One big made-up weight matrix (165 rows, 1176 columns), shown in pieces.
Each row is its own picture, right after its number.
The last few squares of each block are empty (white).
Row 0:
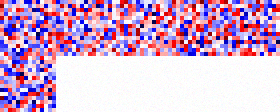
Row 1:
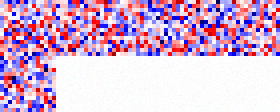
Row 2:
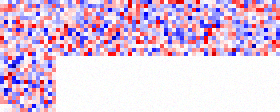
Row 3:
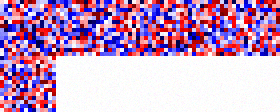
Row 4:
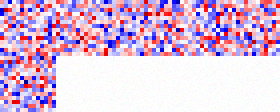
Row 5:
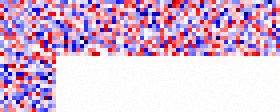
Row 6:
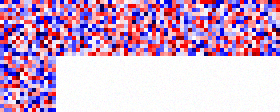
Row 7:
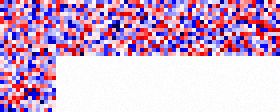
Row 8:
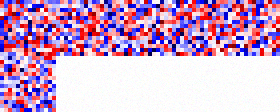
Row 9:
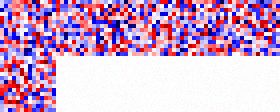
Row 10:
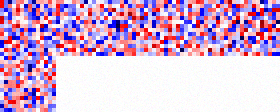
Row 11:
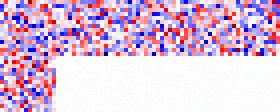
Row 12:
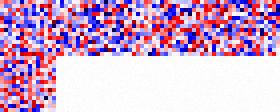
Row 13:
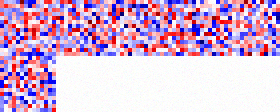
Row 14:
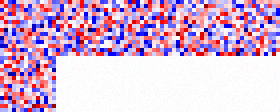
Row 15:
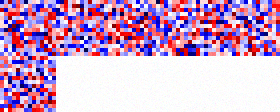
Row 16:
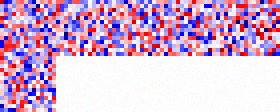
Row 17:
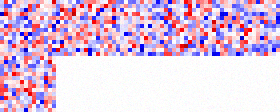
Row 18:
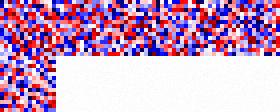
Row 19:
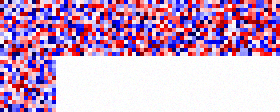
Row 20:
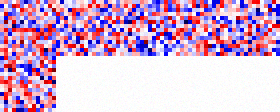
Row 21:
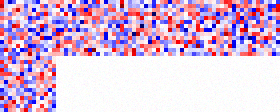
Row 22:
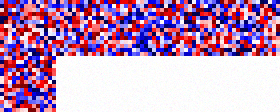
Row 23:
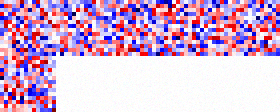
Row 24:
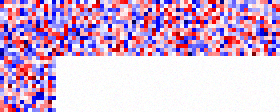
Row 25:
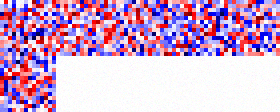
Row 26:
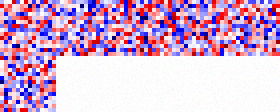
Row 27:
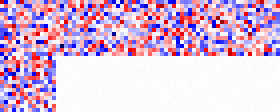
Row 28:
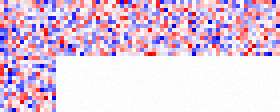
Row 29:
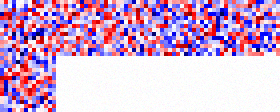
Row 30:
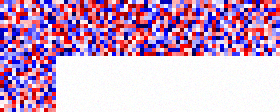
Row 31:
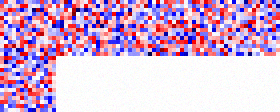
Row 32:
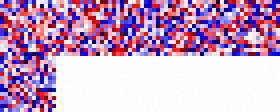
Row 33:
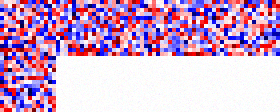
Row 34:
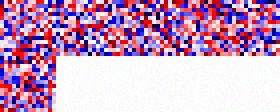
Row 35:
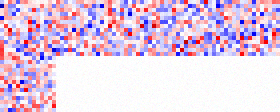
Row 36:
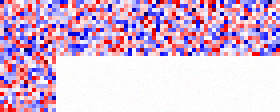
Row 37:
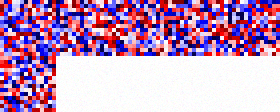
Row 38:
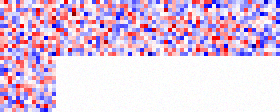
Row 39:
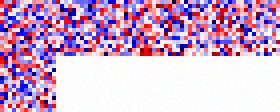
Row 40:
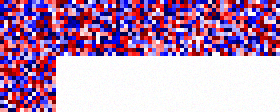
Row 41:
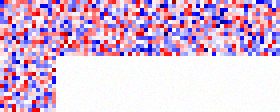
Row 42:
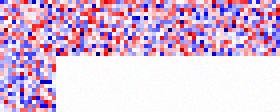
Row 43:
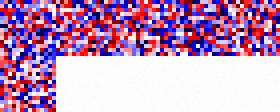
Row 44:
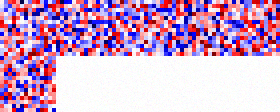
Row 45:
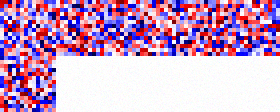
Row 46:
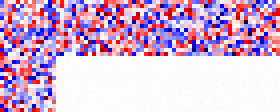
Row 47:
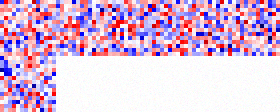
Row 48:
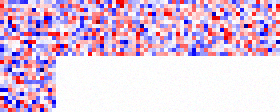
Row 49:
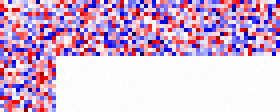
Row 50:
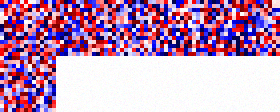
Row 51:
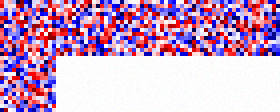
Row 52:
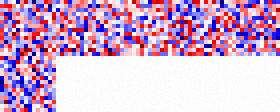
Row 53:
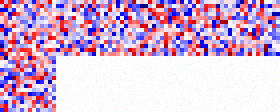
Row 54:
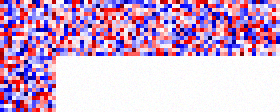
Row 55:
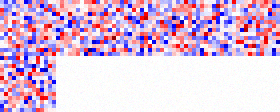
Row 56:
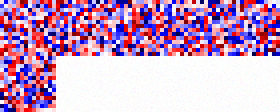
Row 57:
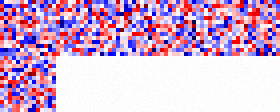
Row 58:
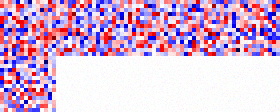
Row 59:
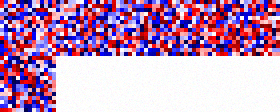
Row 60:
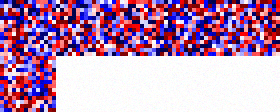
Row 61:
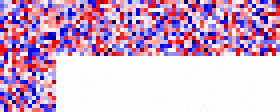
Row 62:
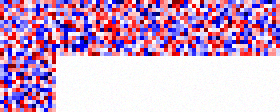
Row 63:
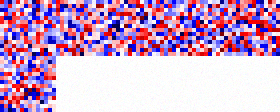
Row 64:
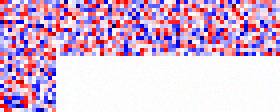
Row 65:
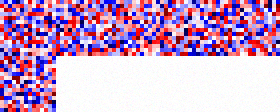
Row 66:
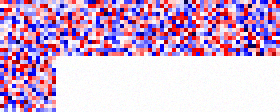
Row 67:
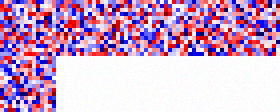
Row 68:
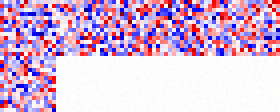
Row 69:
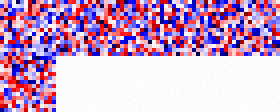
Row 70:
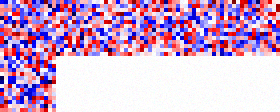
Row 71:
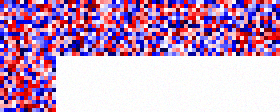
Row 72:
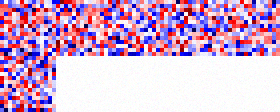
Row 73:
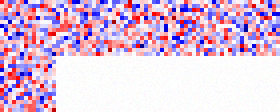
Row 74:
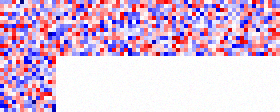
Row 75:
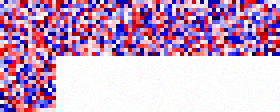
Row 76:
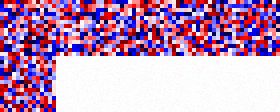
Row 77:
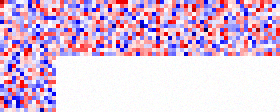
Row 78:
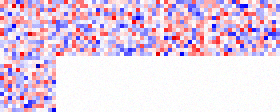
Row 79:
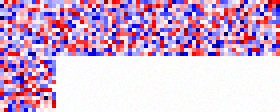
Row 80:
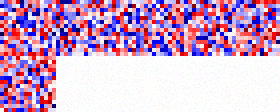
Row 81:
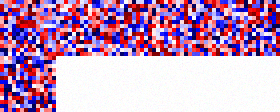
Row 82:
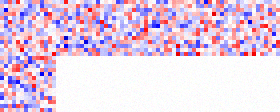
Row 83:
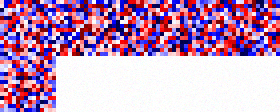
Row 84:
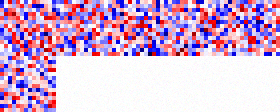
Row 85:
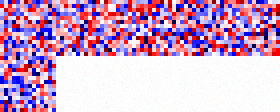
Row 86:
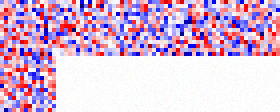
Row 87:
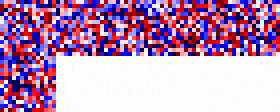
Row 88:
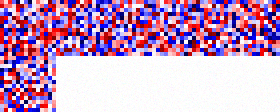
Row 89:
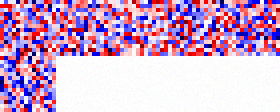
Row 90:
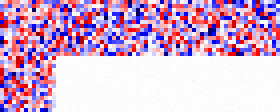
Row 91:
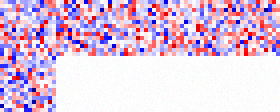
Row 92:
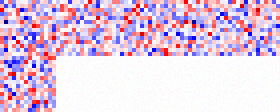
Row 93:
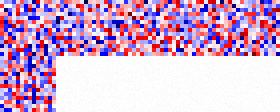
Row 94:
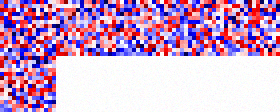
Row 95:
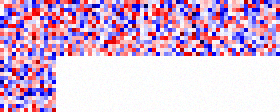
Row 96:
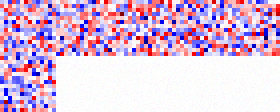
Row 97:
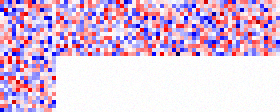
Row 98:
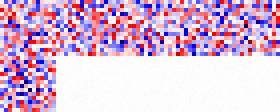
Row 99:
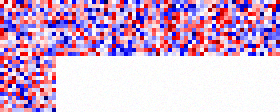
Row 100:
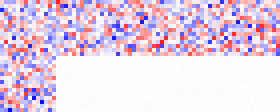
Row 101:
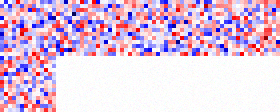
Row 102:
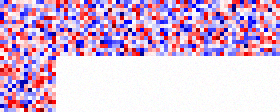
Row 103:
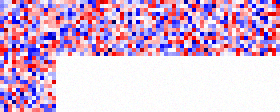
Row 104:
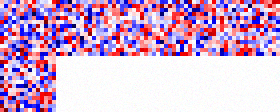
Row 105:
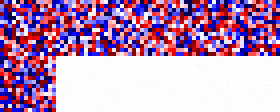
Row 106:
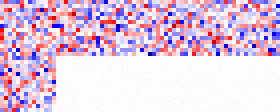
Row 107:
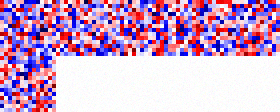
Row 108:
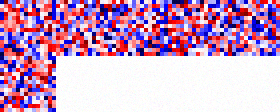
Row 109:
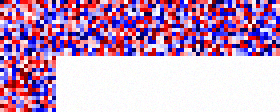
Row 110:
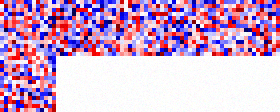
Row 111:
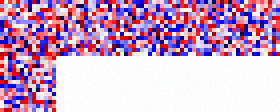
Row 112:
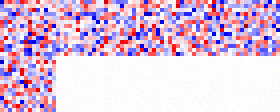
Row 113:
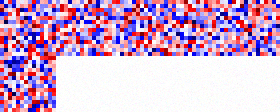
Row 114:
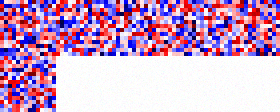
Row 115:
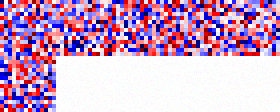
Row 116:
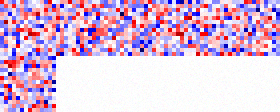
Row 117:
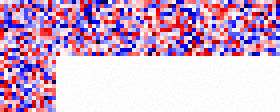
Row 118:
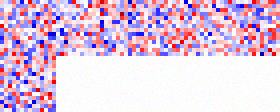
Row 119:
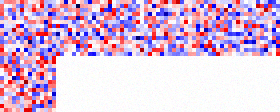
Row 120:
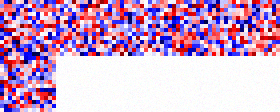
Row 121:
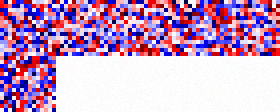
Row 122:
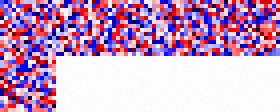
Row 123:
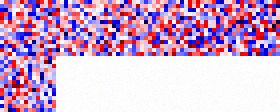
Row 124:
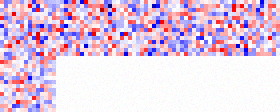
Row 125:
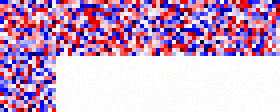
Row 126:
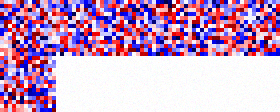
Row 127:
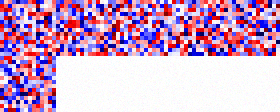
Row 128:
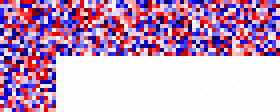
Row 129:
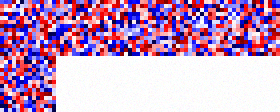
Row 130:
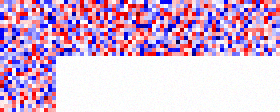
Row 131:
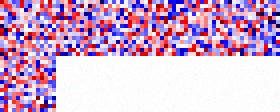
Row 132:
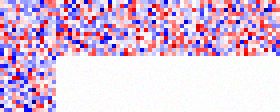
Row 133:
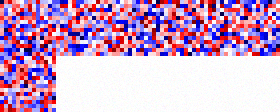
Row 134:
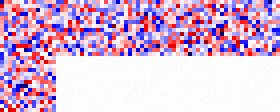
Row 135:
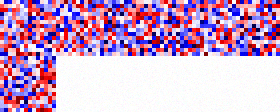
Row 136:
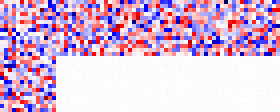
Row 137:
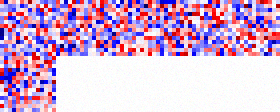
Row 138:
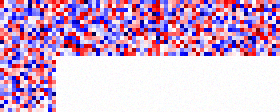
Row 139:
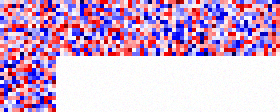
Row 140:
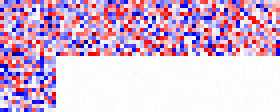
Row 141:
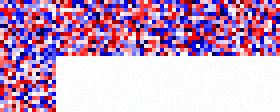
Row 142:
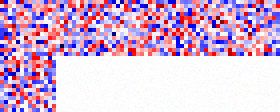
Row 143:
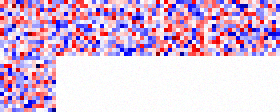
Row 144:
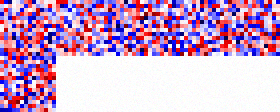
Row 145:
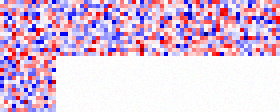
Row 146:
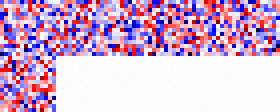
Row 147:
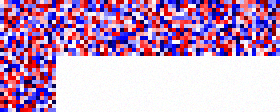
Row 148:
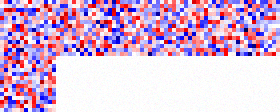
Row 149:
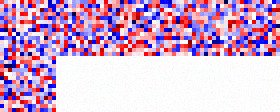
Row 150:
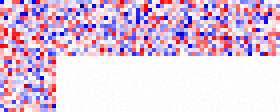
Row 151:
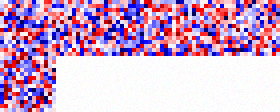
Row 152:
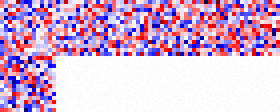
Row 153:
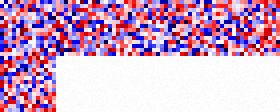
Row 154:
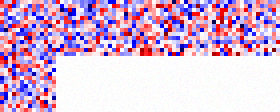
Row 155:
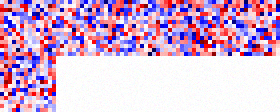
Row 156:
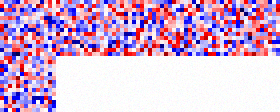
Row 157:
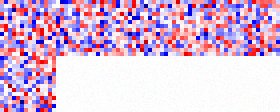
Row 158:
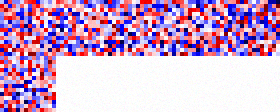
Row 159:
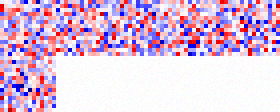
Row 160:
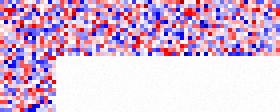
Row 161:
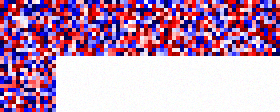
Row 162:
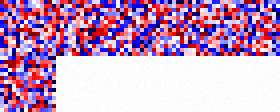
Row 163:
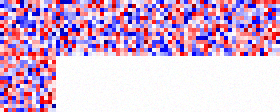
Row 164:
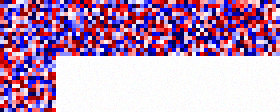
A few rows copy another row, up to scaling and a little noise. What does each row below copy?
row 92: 113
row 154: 39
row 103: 61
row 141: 43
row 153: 101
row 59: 152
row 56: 75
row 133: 36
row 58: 88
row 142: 27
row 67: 127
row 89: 52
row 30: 130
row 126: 23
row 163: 80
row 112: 76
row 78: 143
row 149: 136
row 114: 57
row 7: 63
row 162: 116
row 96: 85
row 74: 129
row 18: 84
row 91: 132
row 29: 25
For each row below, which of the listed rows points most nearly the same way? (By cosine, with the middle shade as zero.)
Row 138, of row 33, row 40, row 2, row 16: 40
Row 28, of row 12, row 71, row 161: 71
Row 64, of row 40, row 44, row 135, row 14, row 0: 0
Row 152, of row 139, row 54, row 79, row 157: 79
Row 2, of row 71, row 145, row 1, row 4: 1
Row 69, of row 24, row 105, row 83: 24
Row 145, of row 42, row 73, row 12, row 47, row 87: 12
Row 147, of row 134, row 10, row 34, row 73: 73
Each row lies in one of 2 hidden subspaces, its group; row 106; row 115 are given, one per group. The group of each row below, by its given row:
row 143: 106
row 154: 106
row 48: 115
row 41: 106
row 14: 106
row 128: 106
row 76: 115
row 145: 106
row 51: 106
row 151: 106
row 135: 115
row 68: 106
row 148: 106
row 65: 115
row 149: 106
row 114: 106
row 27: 106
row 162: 106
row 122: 106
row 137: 106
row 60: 106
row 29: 106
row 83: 115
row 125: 106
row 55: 106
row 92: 106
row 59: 115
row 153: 106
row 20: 106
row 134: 115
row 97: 115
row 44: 106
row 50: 115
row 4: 115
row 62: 115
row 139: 106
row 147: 115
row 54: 115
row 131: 106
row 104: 106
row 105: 106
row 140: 115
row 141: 106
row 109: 115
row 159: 115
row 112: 115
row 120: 106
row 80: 106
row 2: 106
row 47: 115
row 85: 106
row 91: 115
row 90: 106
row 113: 106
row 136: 106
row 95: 106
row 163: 106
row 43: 106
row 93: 115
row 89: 106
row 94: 106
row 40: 115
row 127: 115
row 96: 106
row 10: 115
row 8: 115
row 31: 106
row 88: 106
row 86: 106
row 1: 106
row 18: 115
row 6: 115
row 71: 106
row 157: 106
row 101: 106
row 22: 106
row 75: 115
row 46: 106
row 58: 106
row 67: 115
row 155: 106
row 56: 115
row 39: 106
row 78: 106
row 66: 106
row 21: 115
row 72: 106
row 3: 106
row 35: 115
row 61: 106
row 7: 115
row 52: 106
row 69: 115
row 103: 106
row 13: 106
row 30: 106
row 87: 115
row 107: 115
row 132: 115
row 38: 106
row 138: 115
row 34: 115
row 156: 115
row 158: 115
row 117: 106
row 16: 115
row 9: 115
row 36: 115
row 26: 106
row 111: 115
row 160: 106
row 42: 106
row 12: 106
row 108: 115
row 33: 106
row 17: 106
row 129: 106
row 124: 115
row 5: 115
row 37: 115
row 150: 106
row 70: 106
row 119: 115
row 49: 115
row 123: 115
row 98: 115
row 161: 115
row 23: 106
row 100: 115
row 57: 106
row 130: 106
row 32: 106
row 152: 115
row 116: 106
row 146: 115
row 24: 115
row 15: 115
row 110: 106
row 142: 106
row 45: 115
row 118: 106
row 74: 106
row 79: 115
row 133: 115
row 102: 115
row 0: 115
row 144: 115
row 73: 106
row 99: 106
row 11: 106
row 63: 115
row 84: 115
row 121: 106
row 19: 115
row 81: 106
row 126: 106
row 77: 115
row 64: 115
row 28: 106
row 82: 115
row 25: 106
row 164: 115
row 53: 106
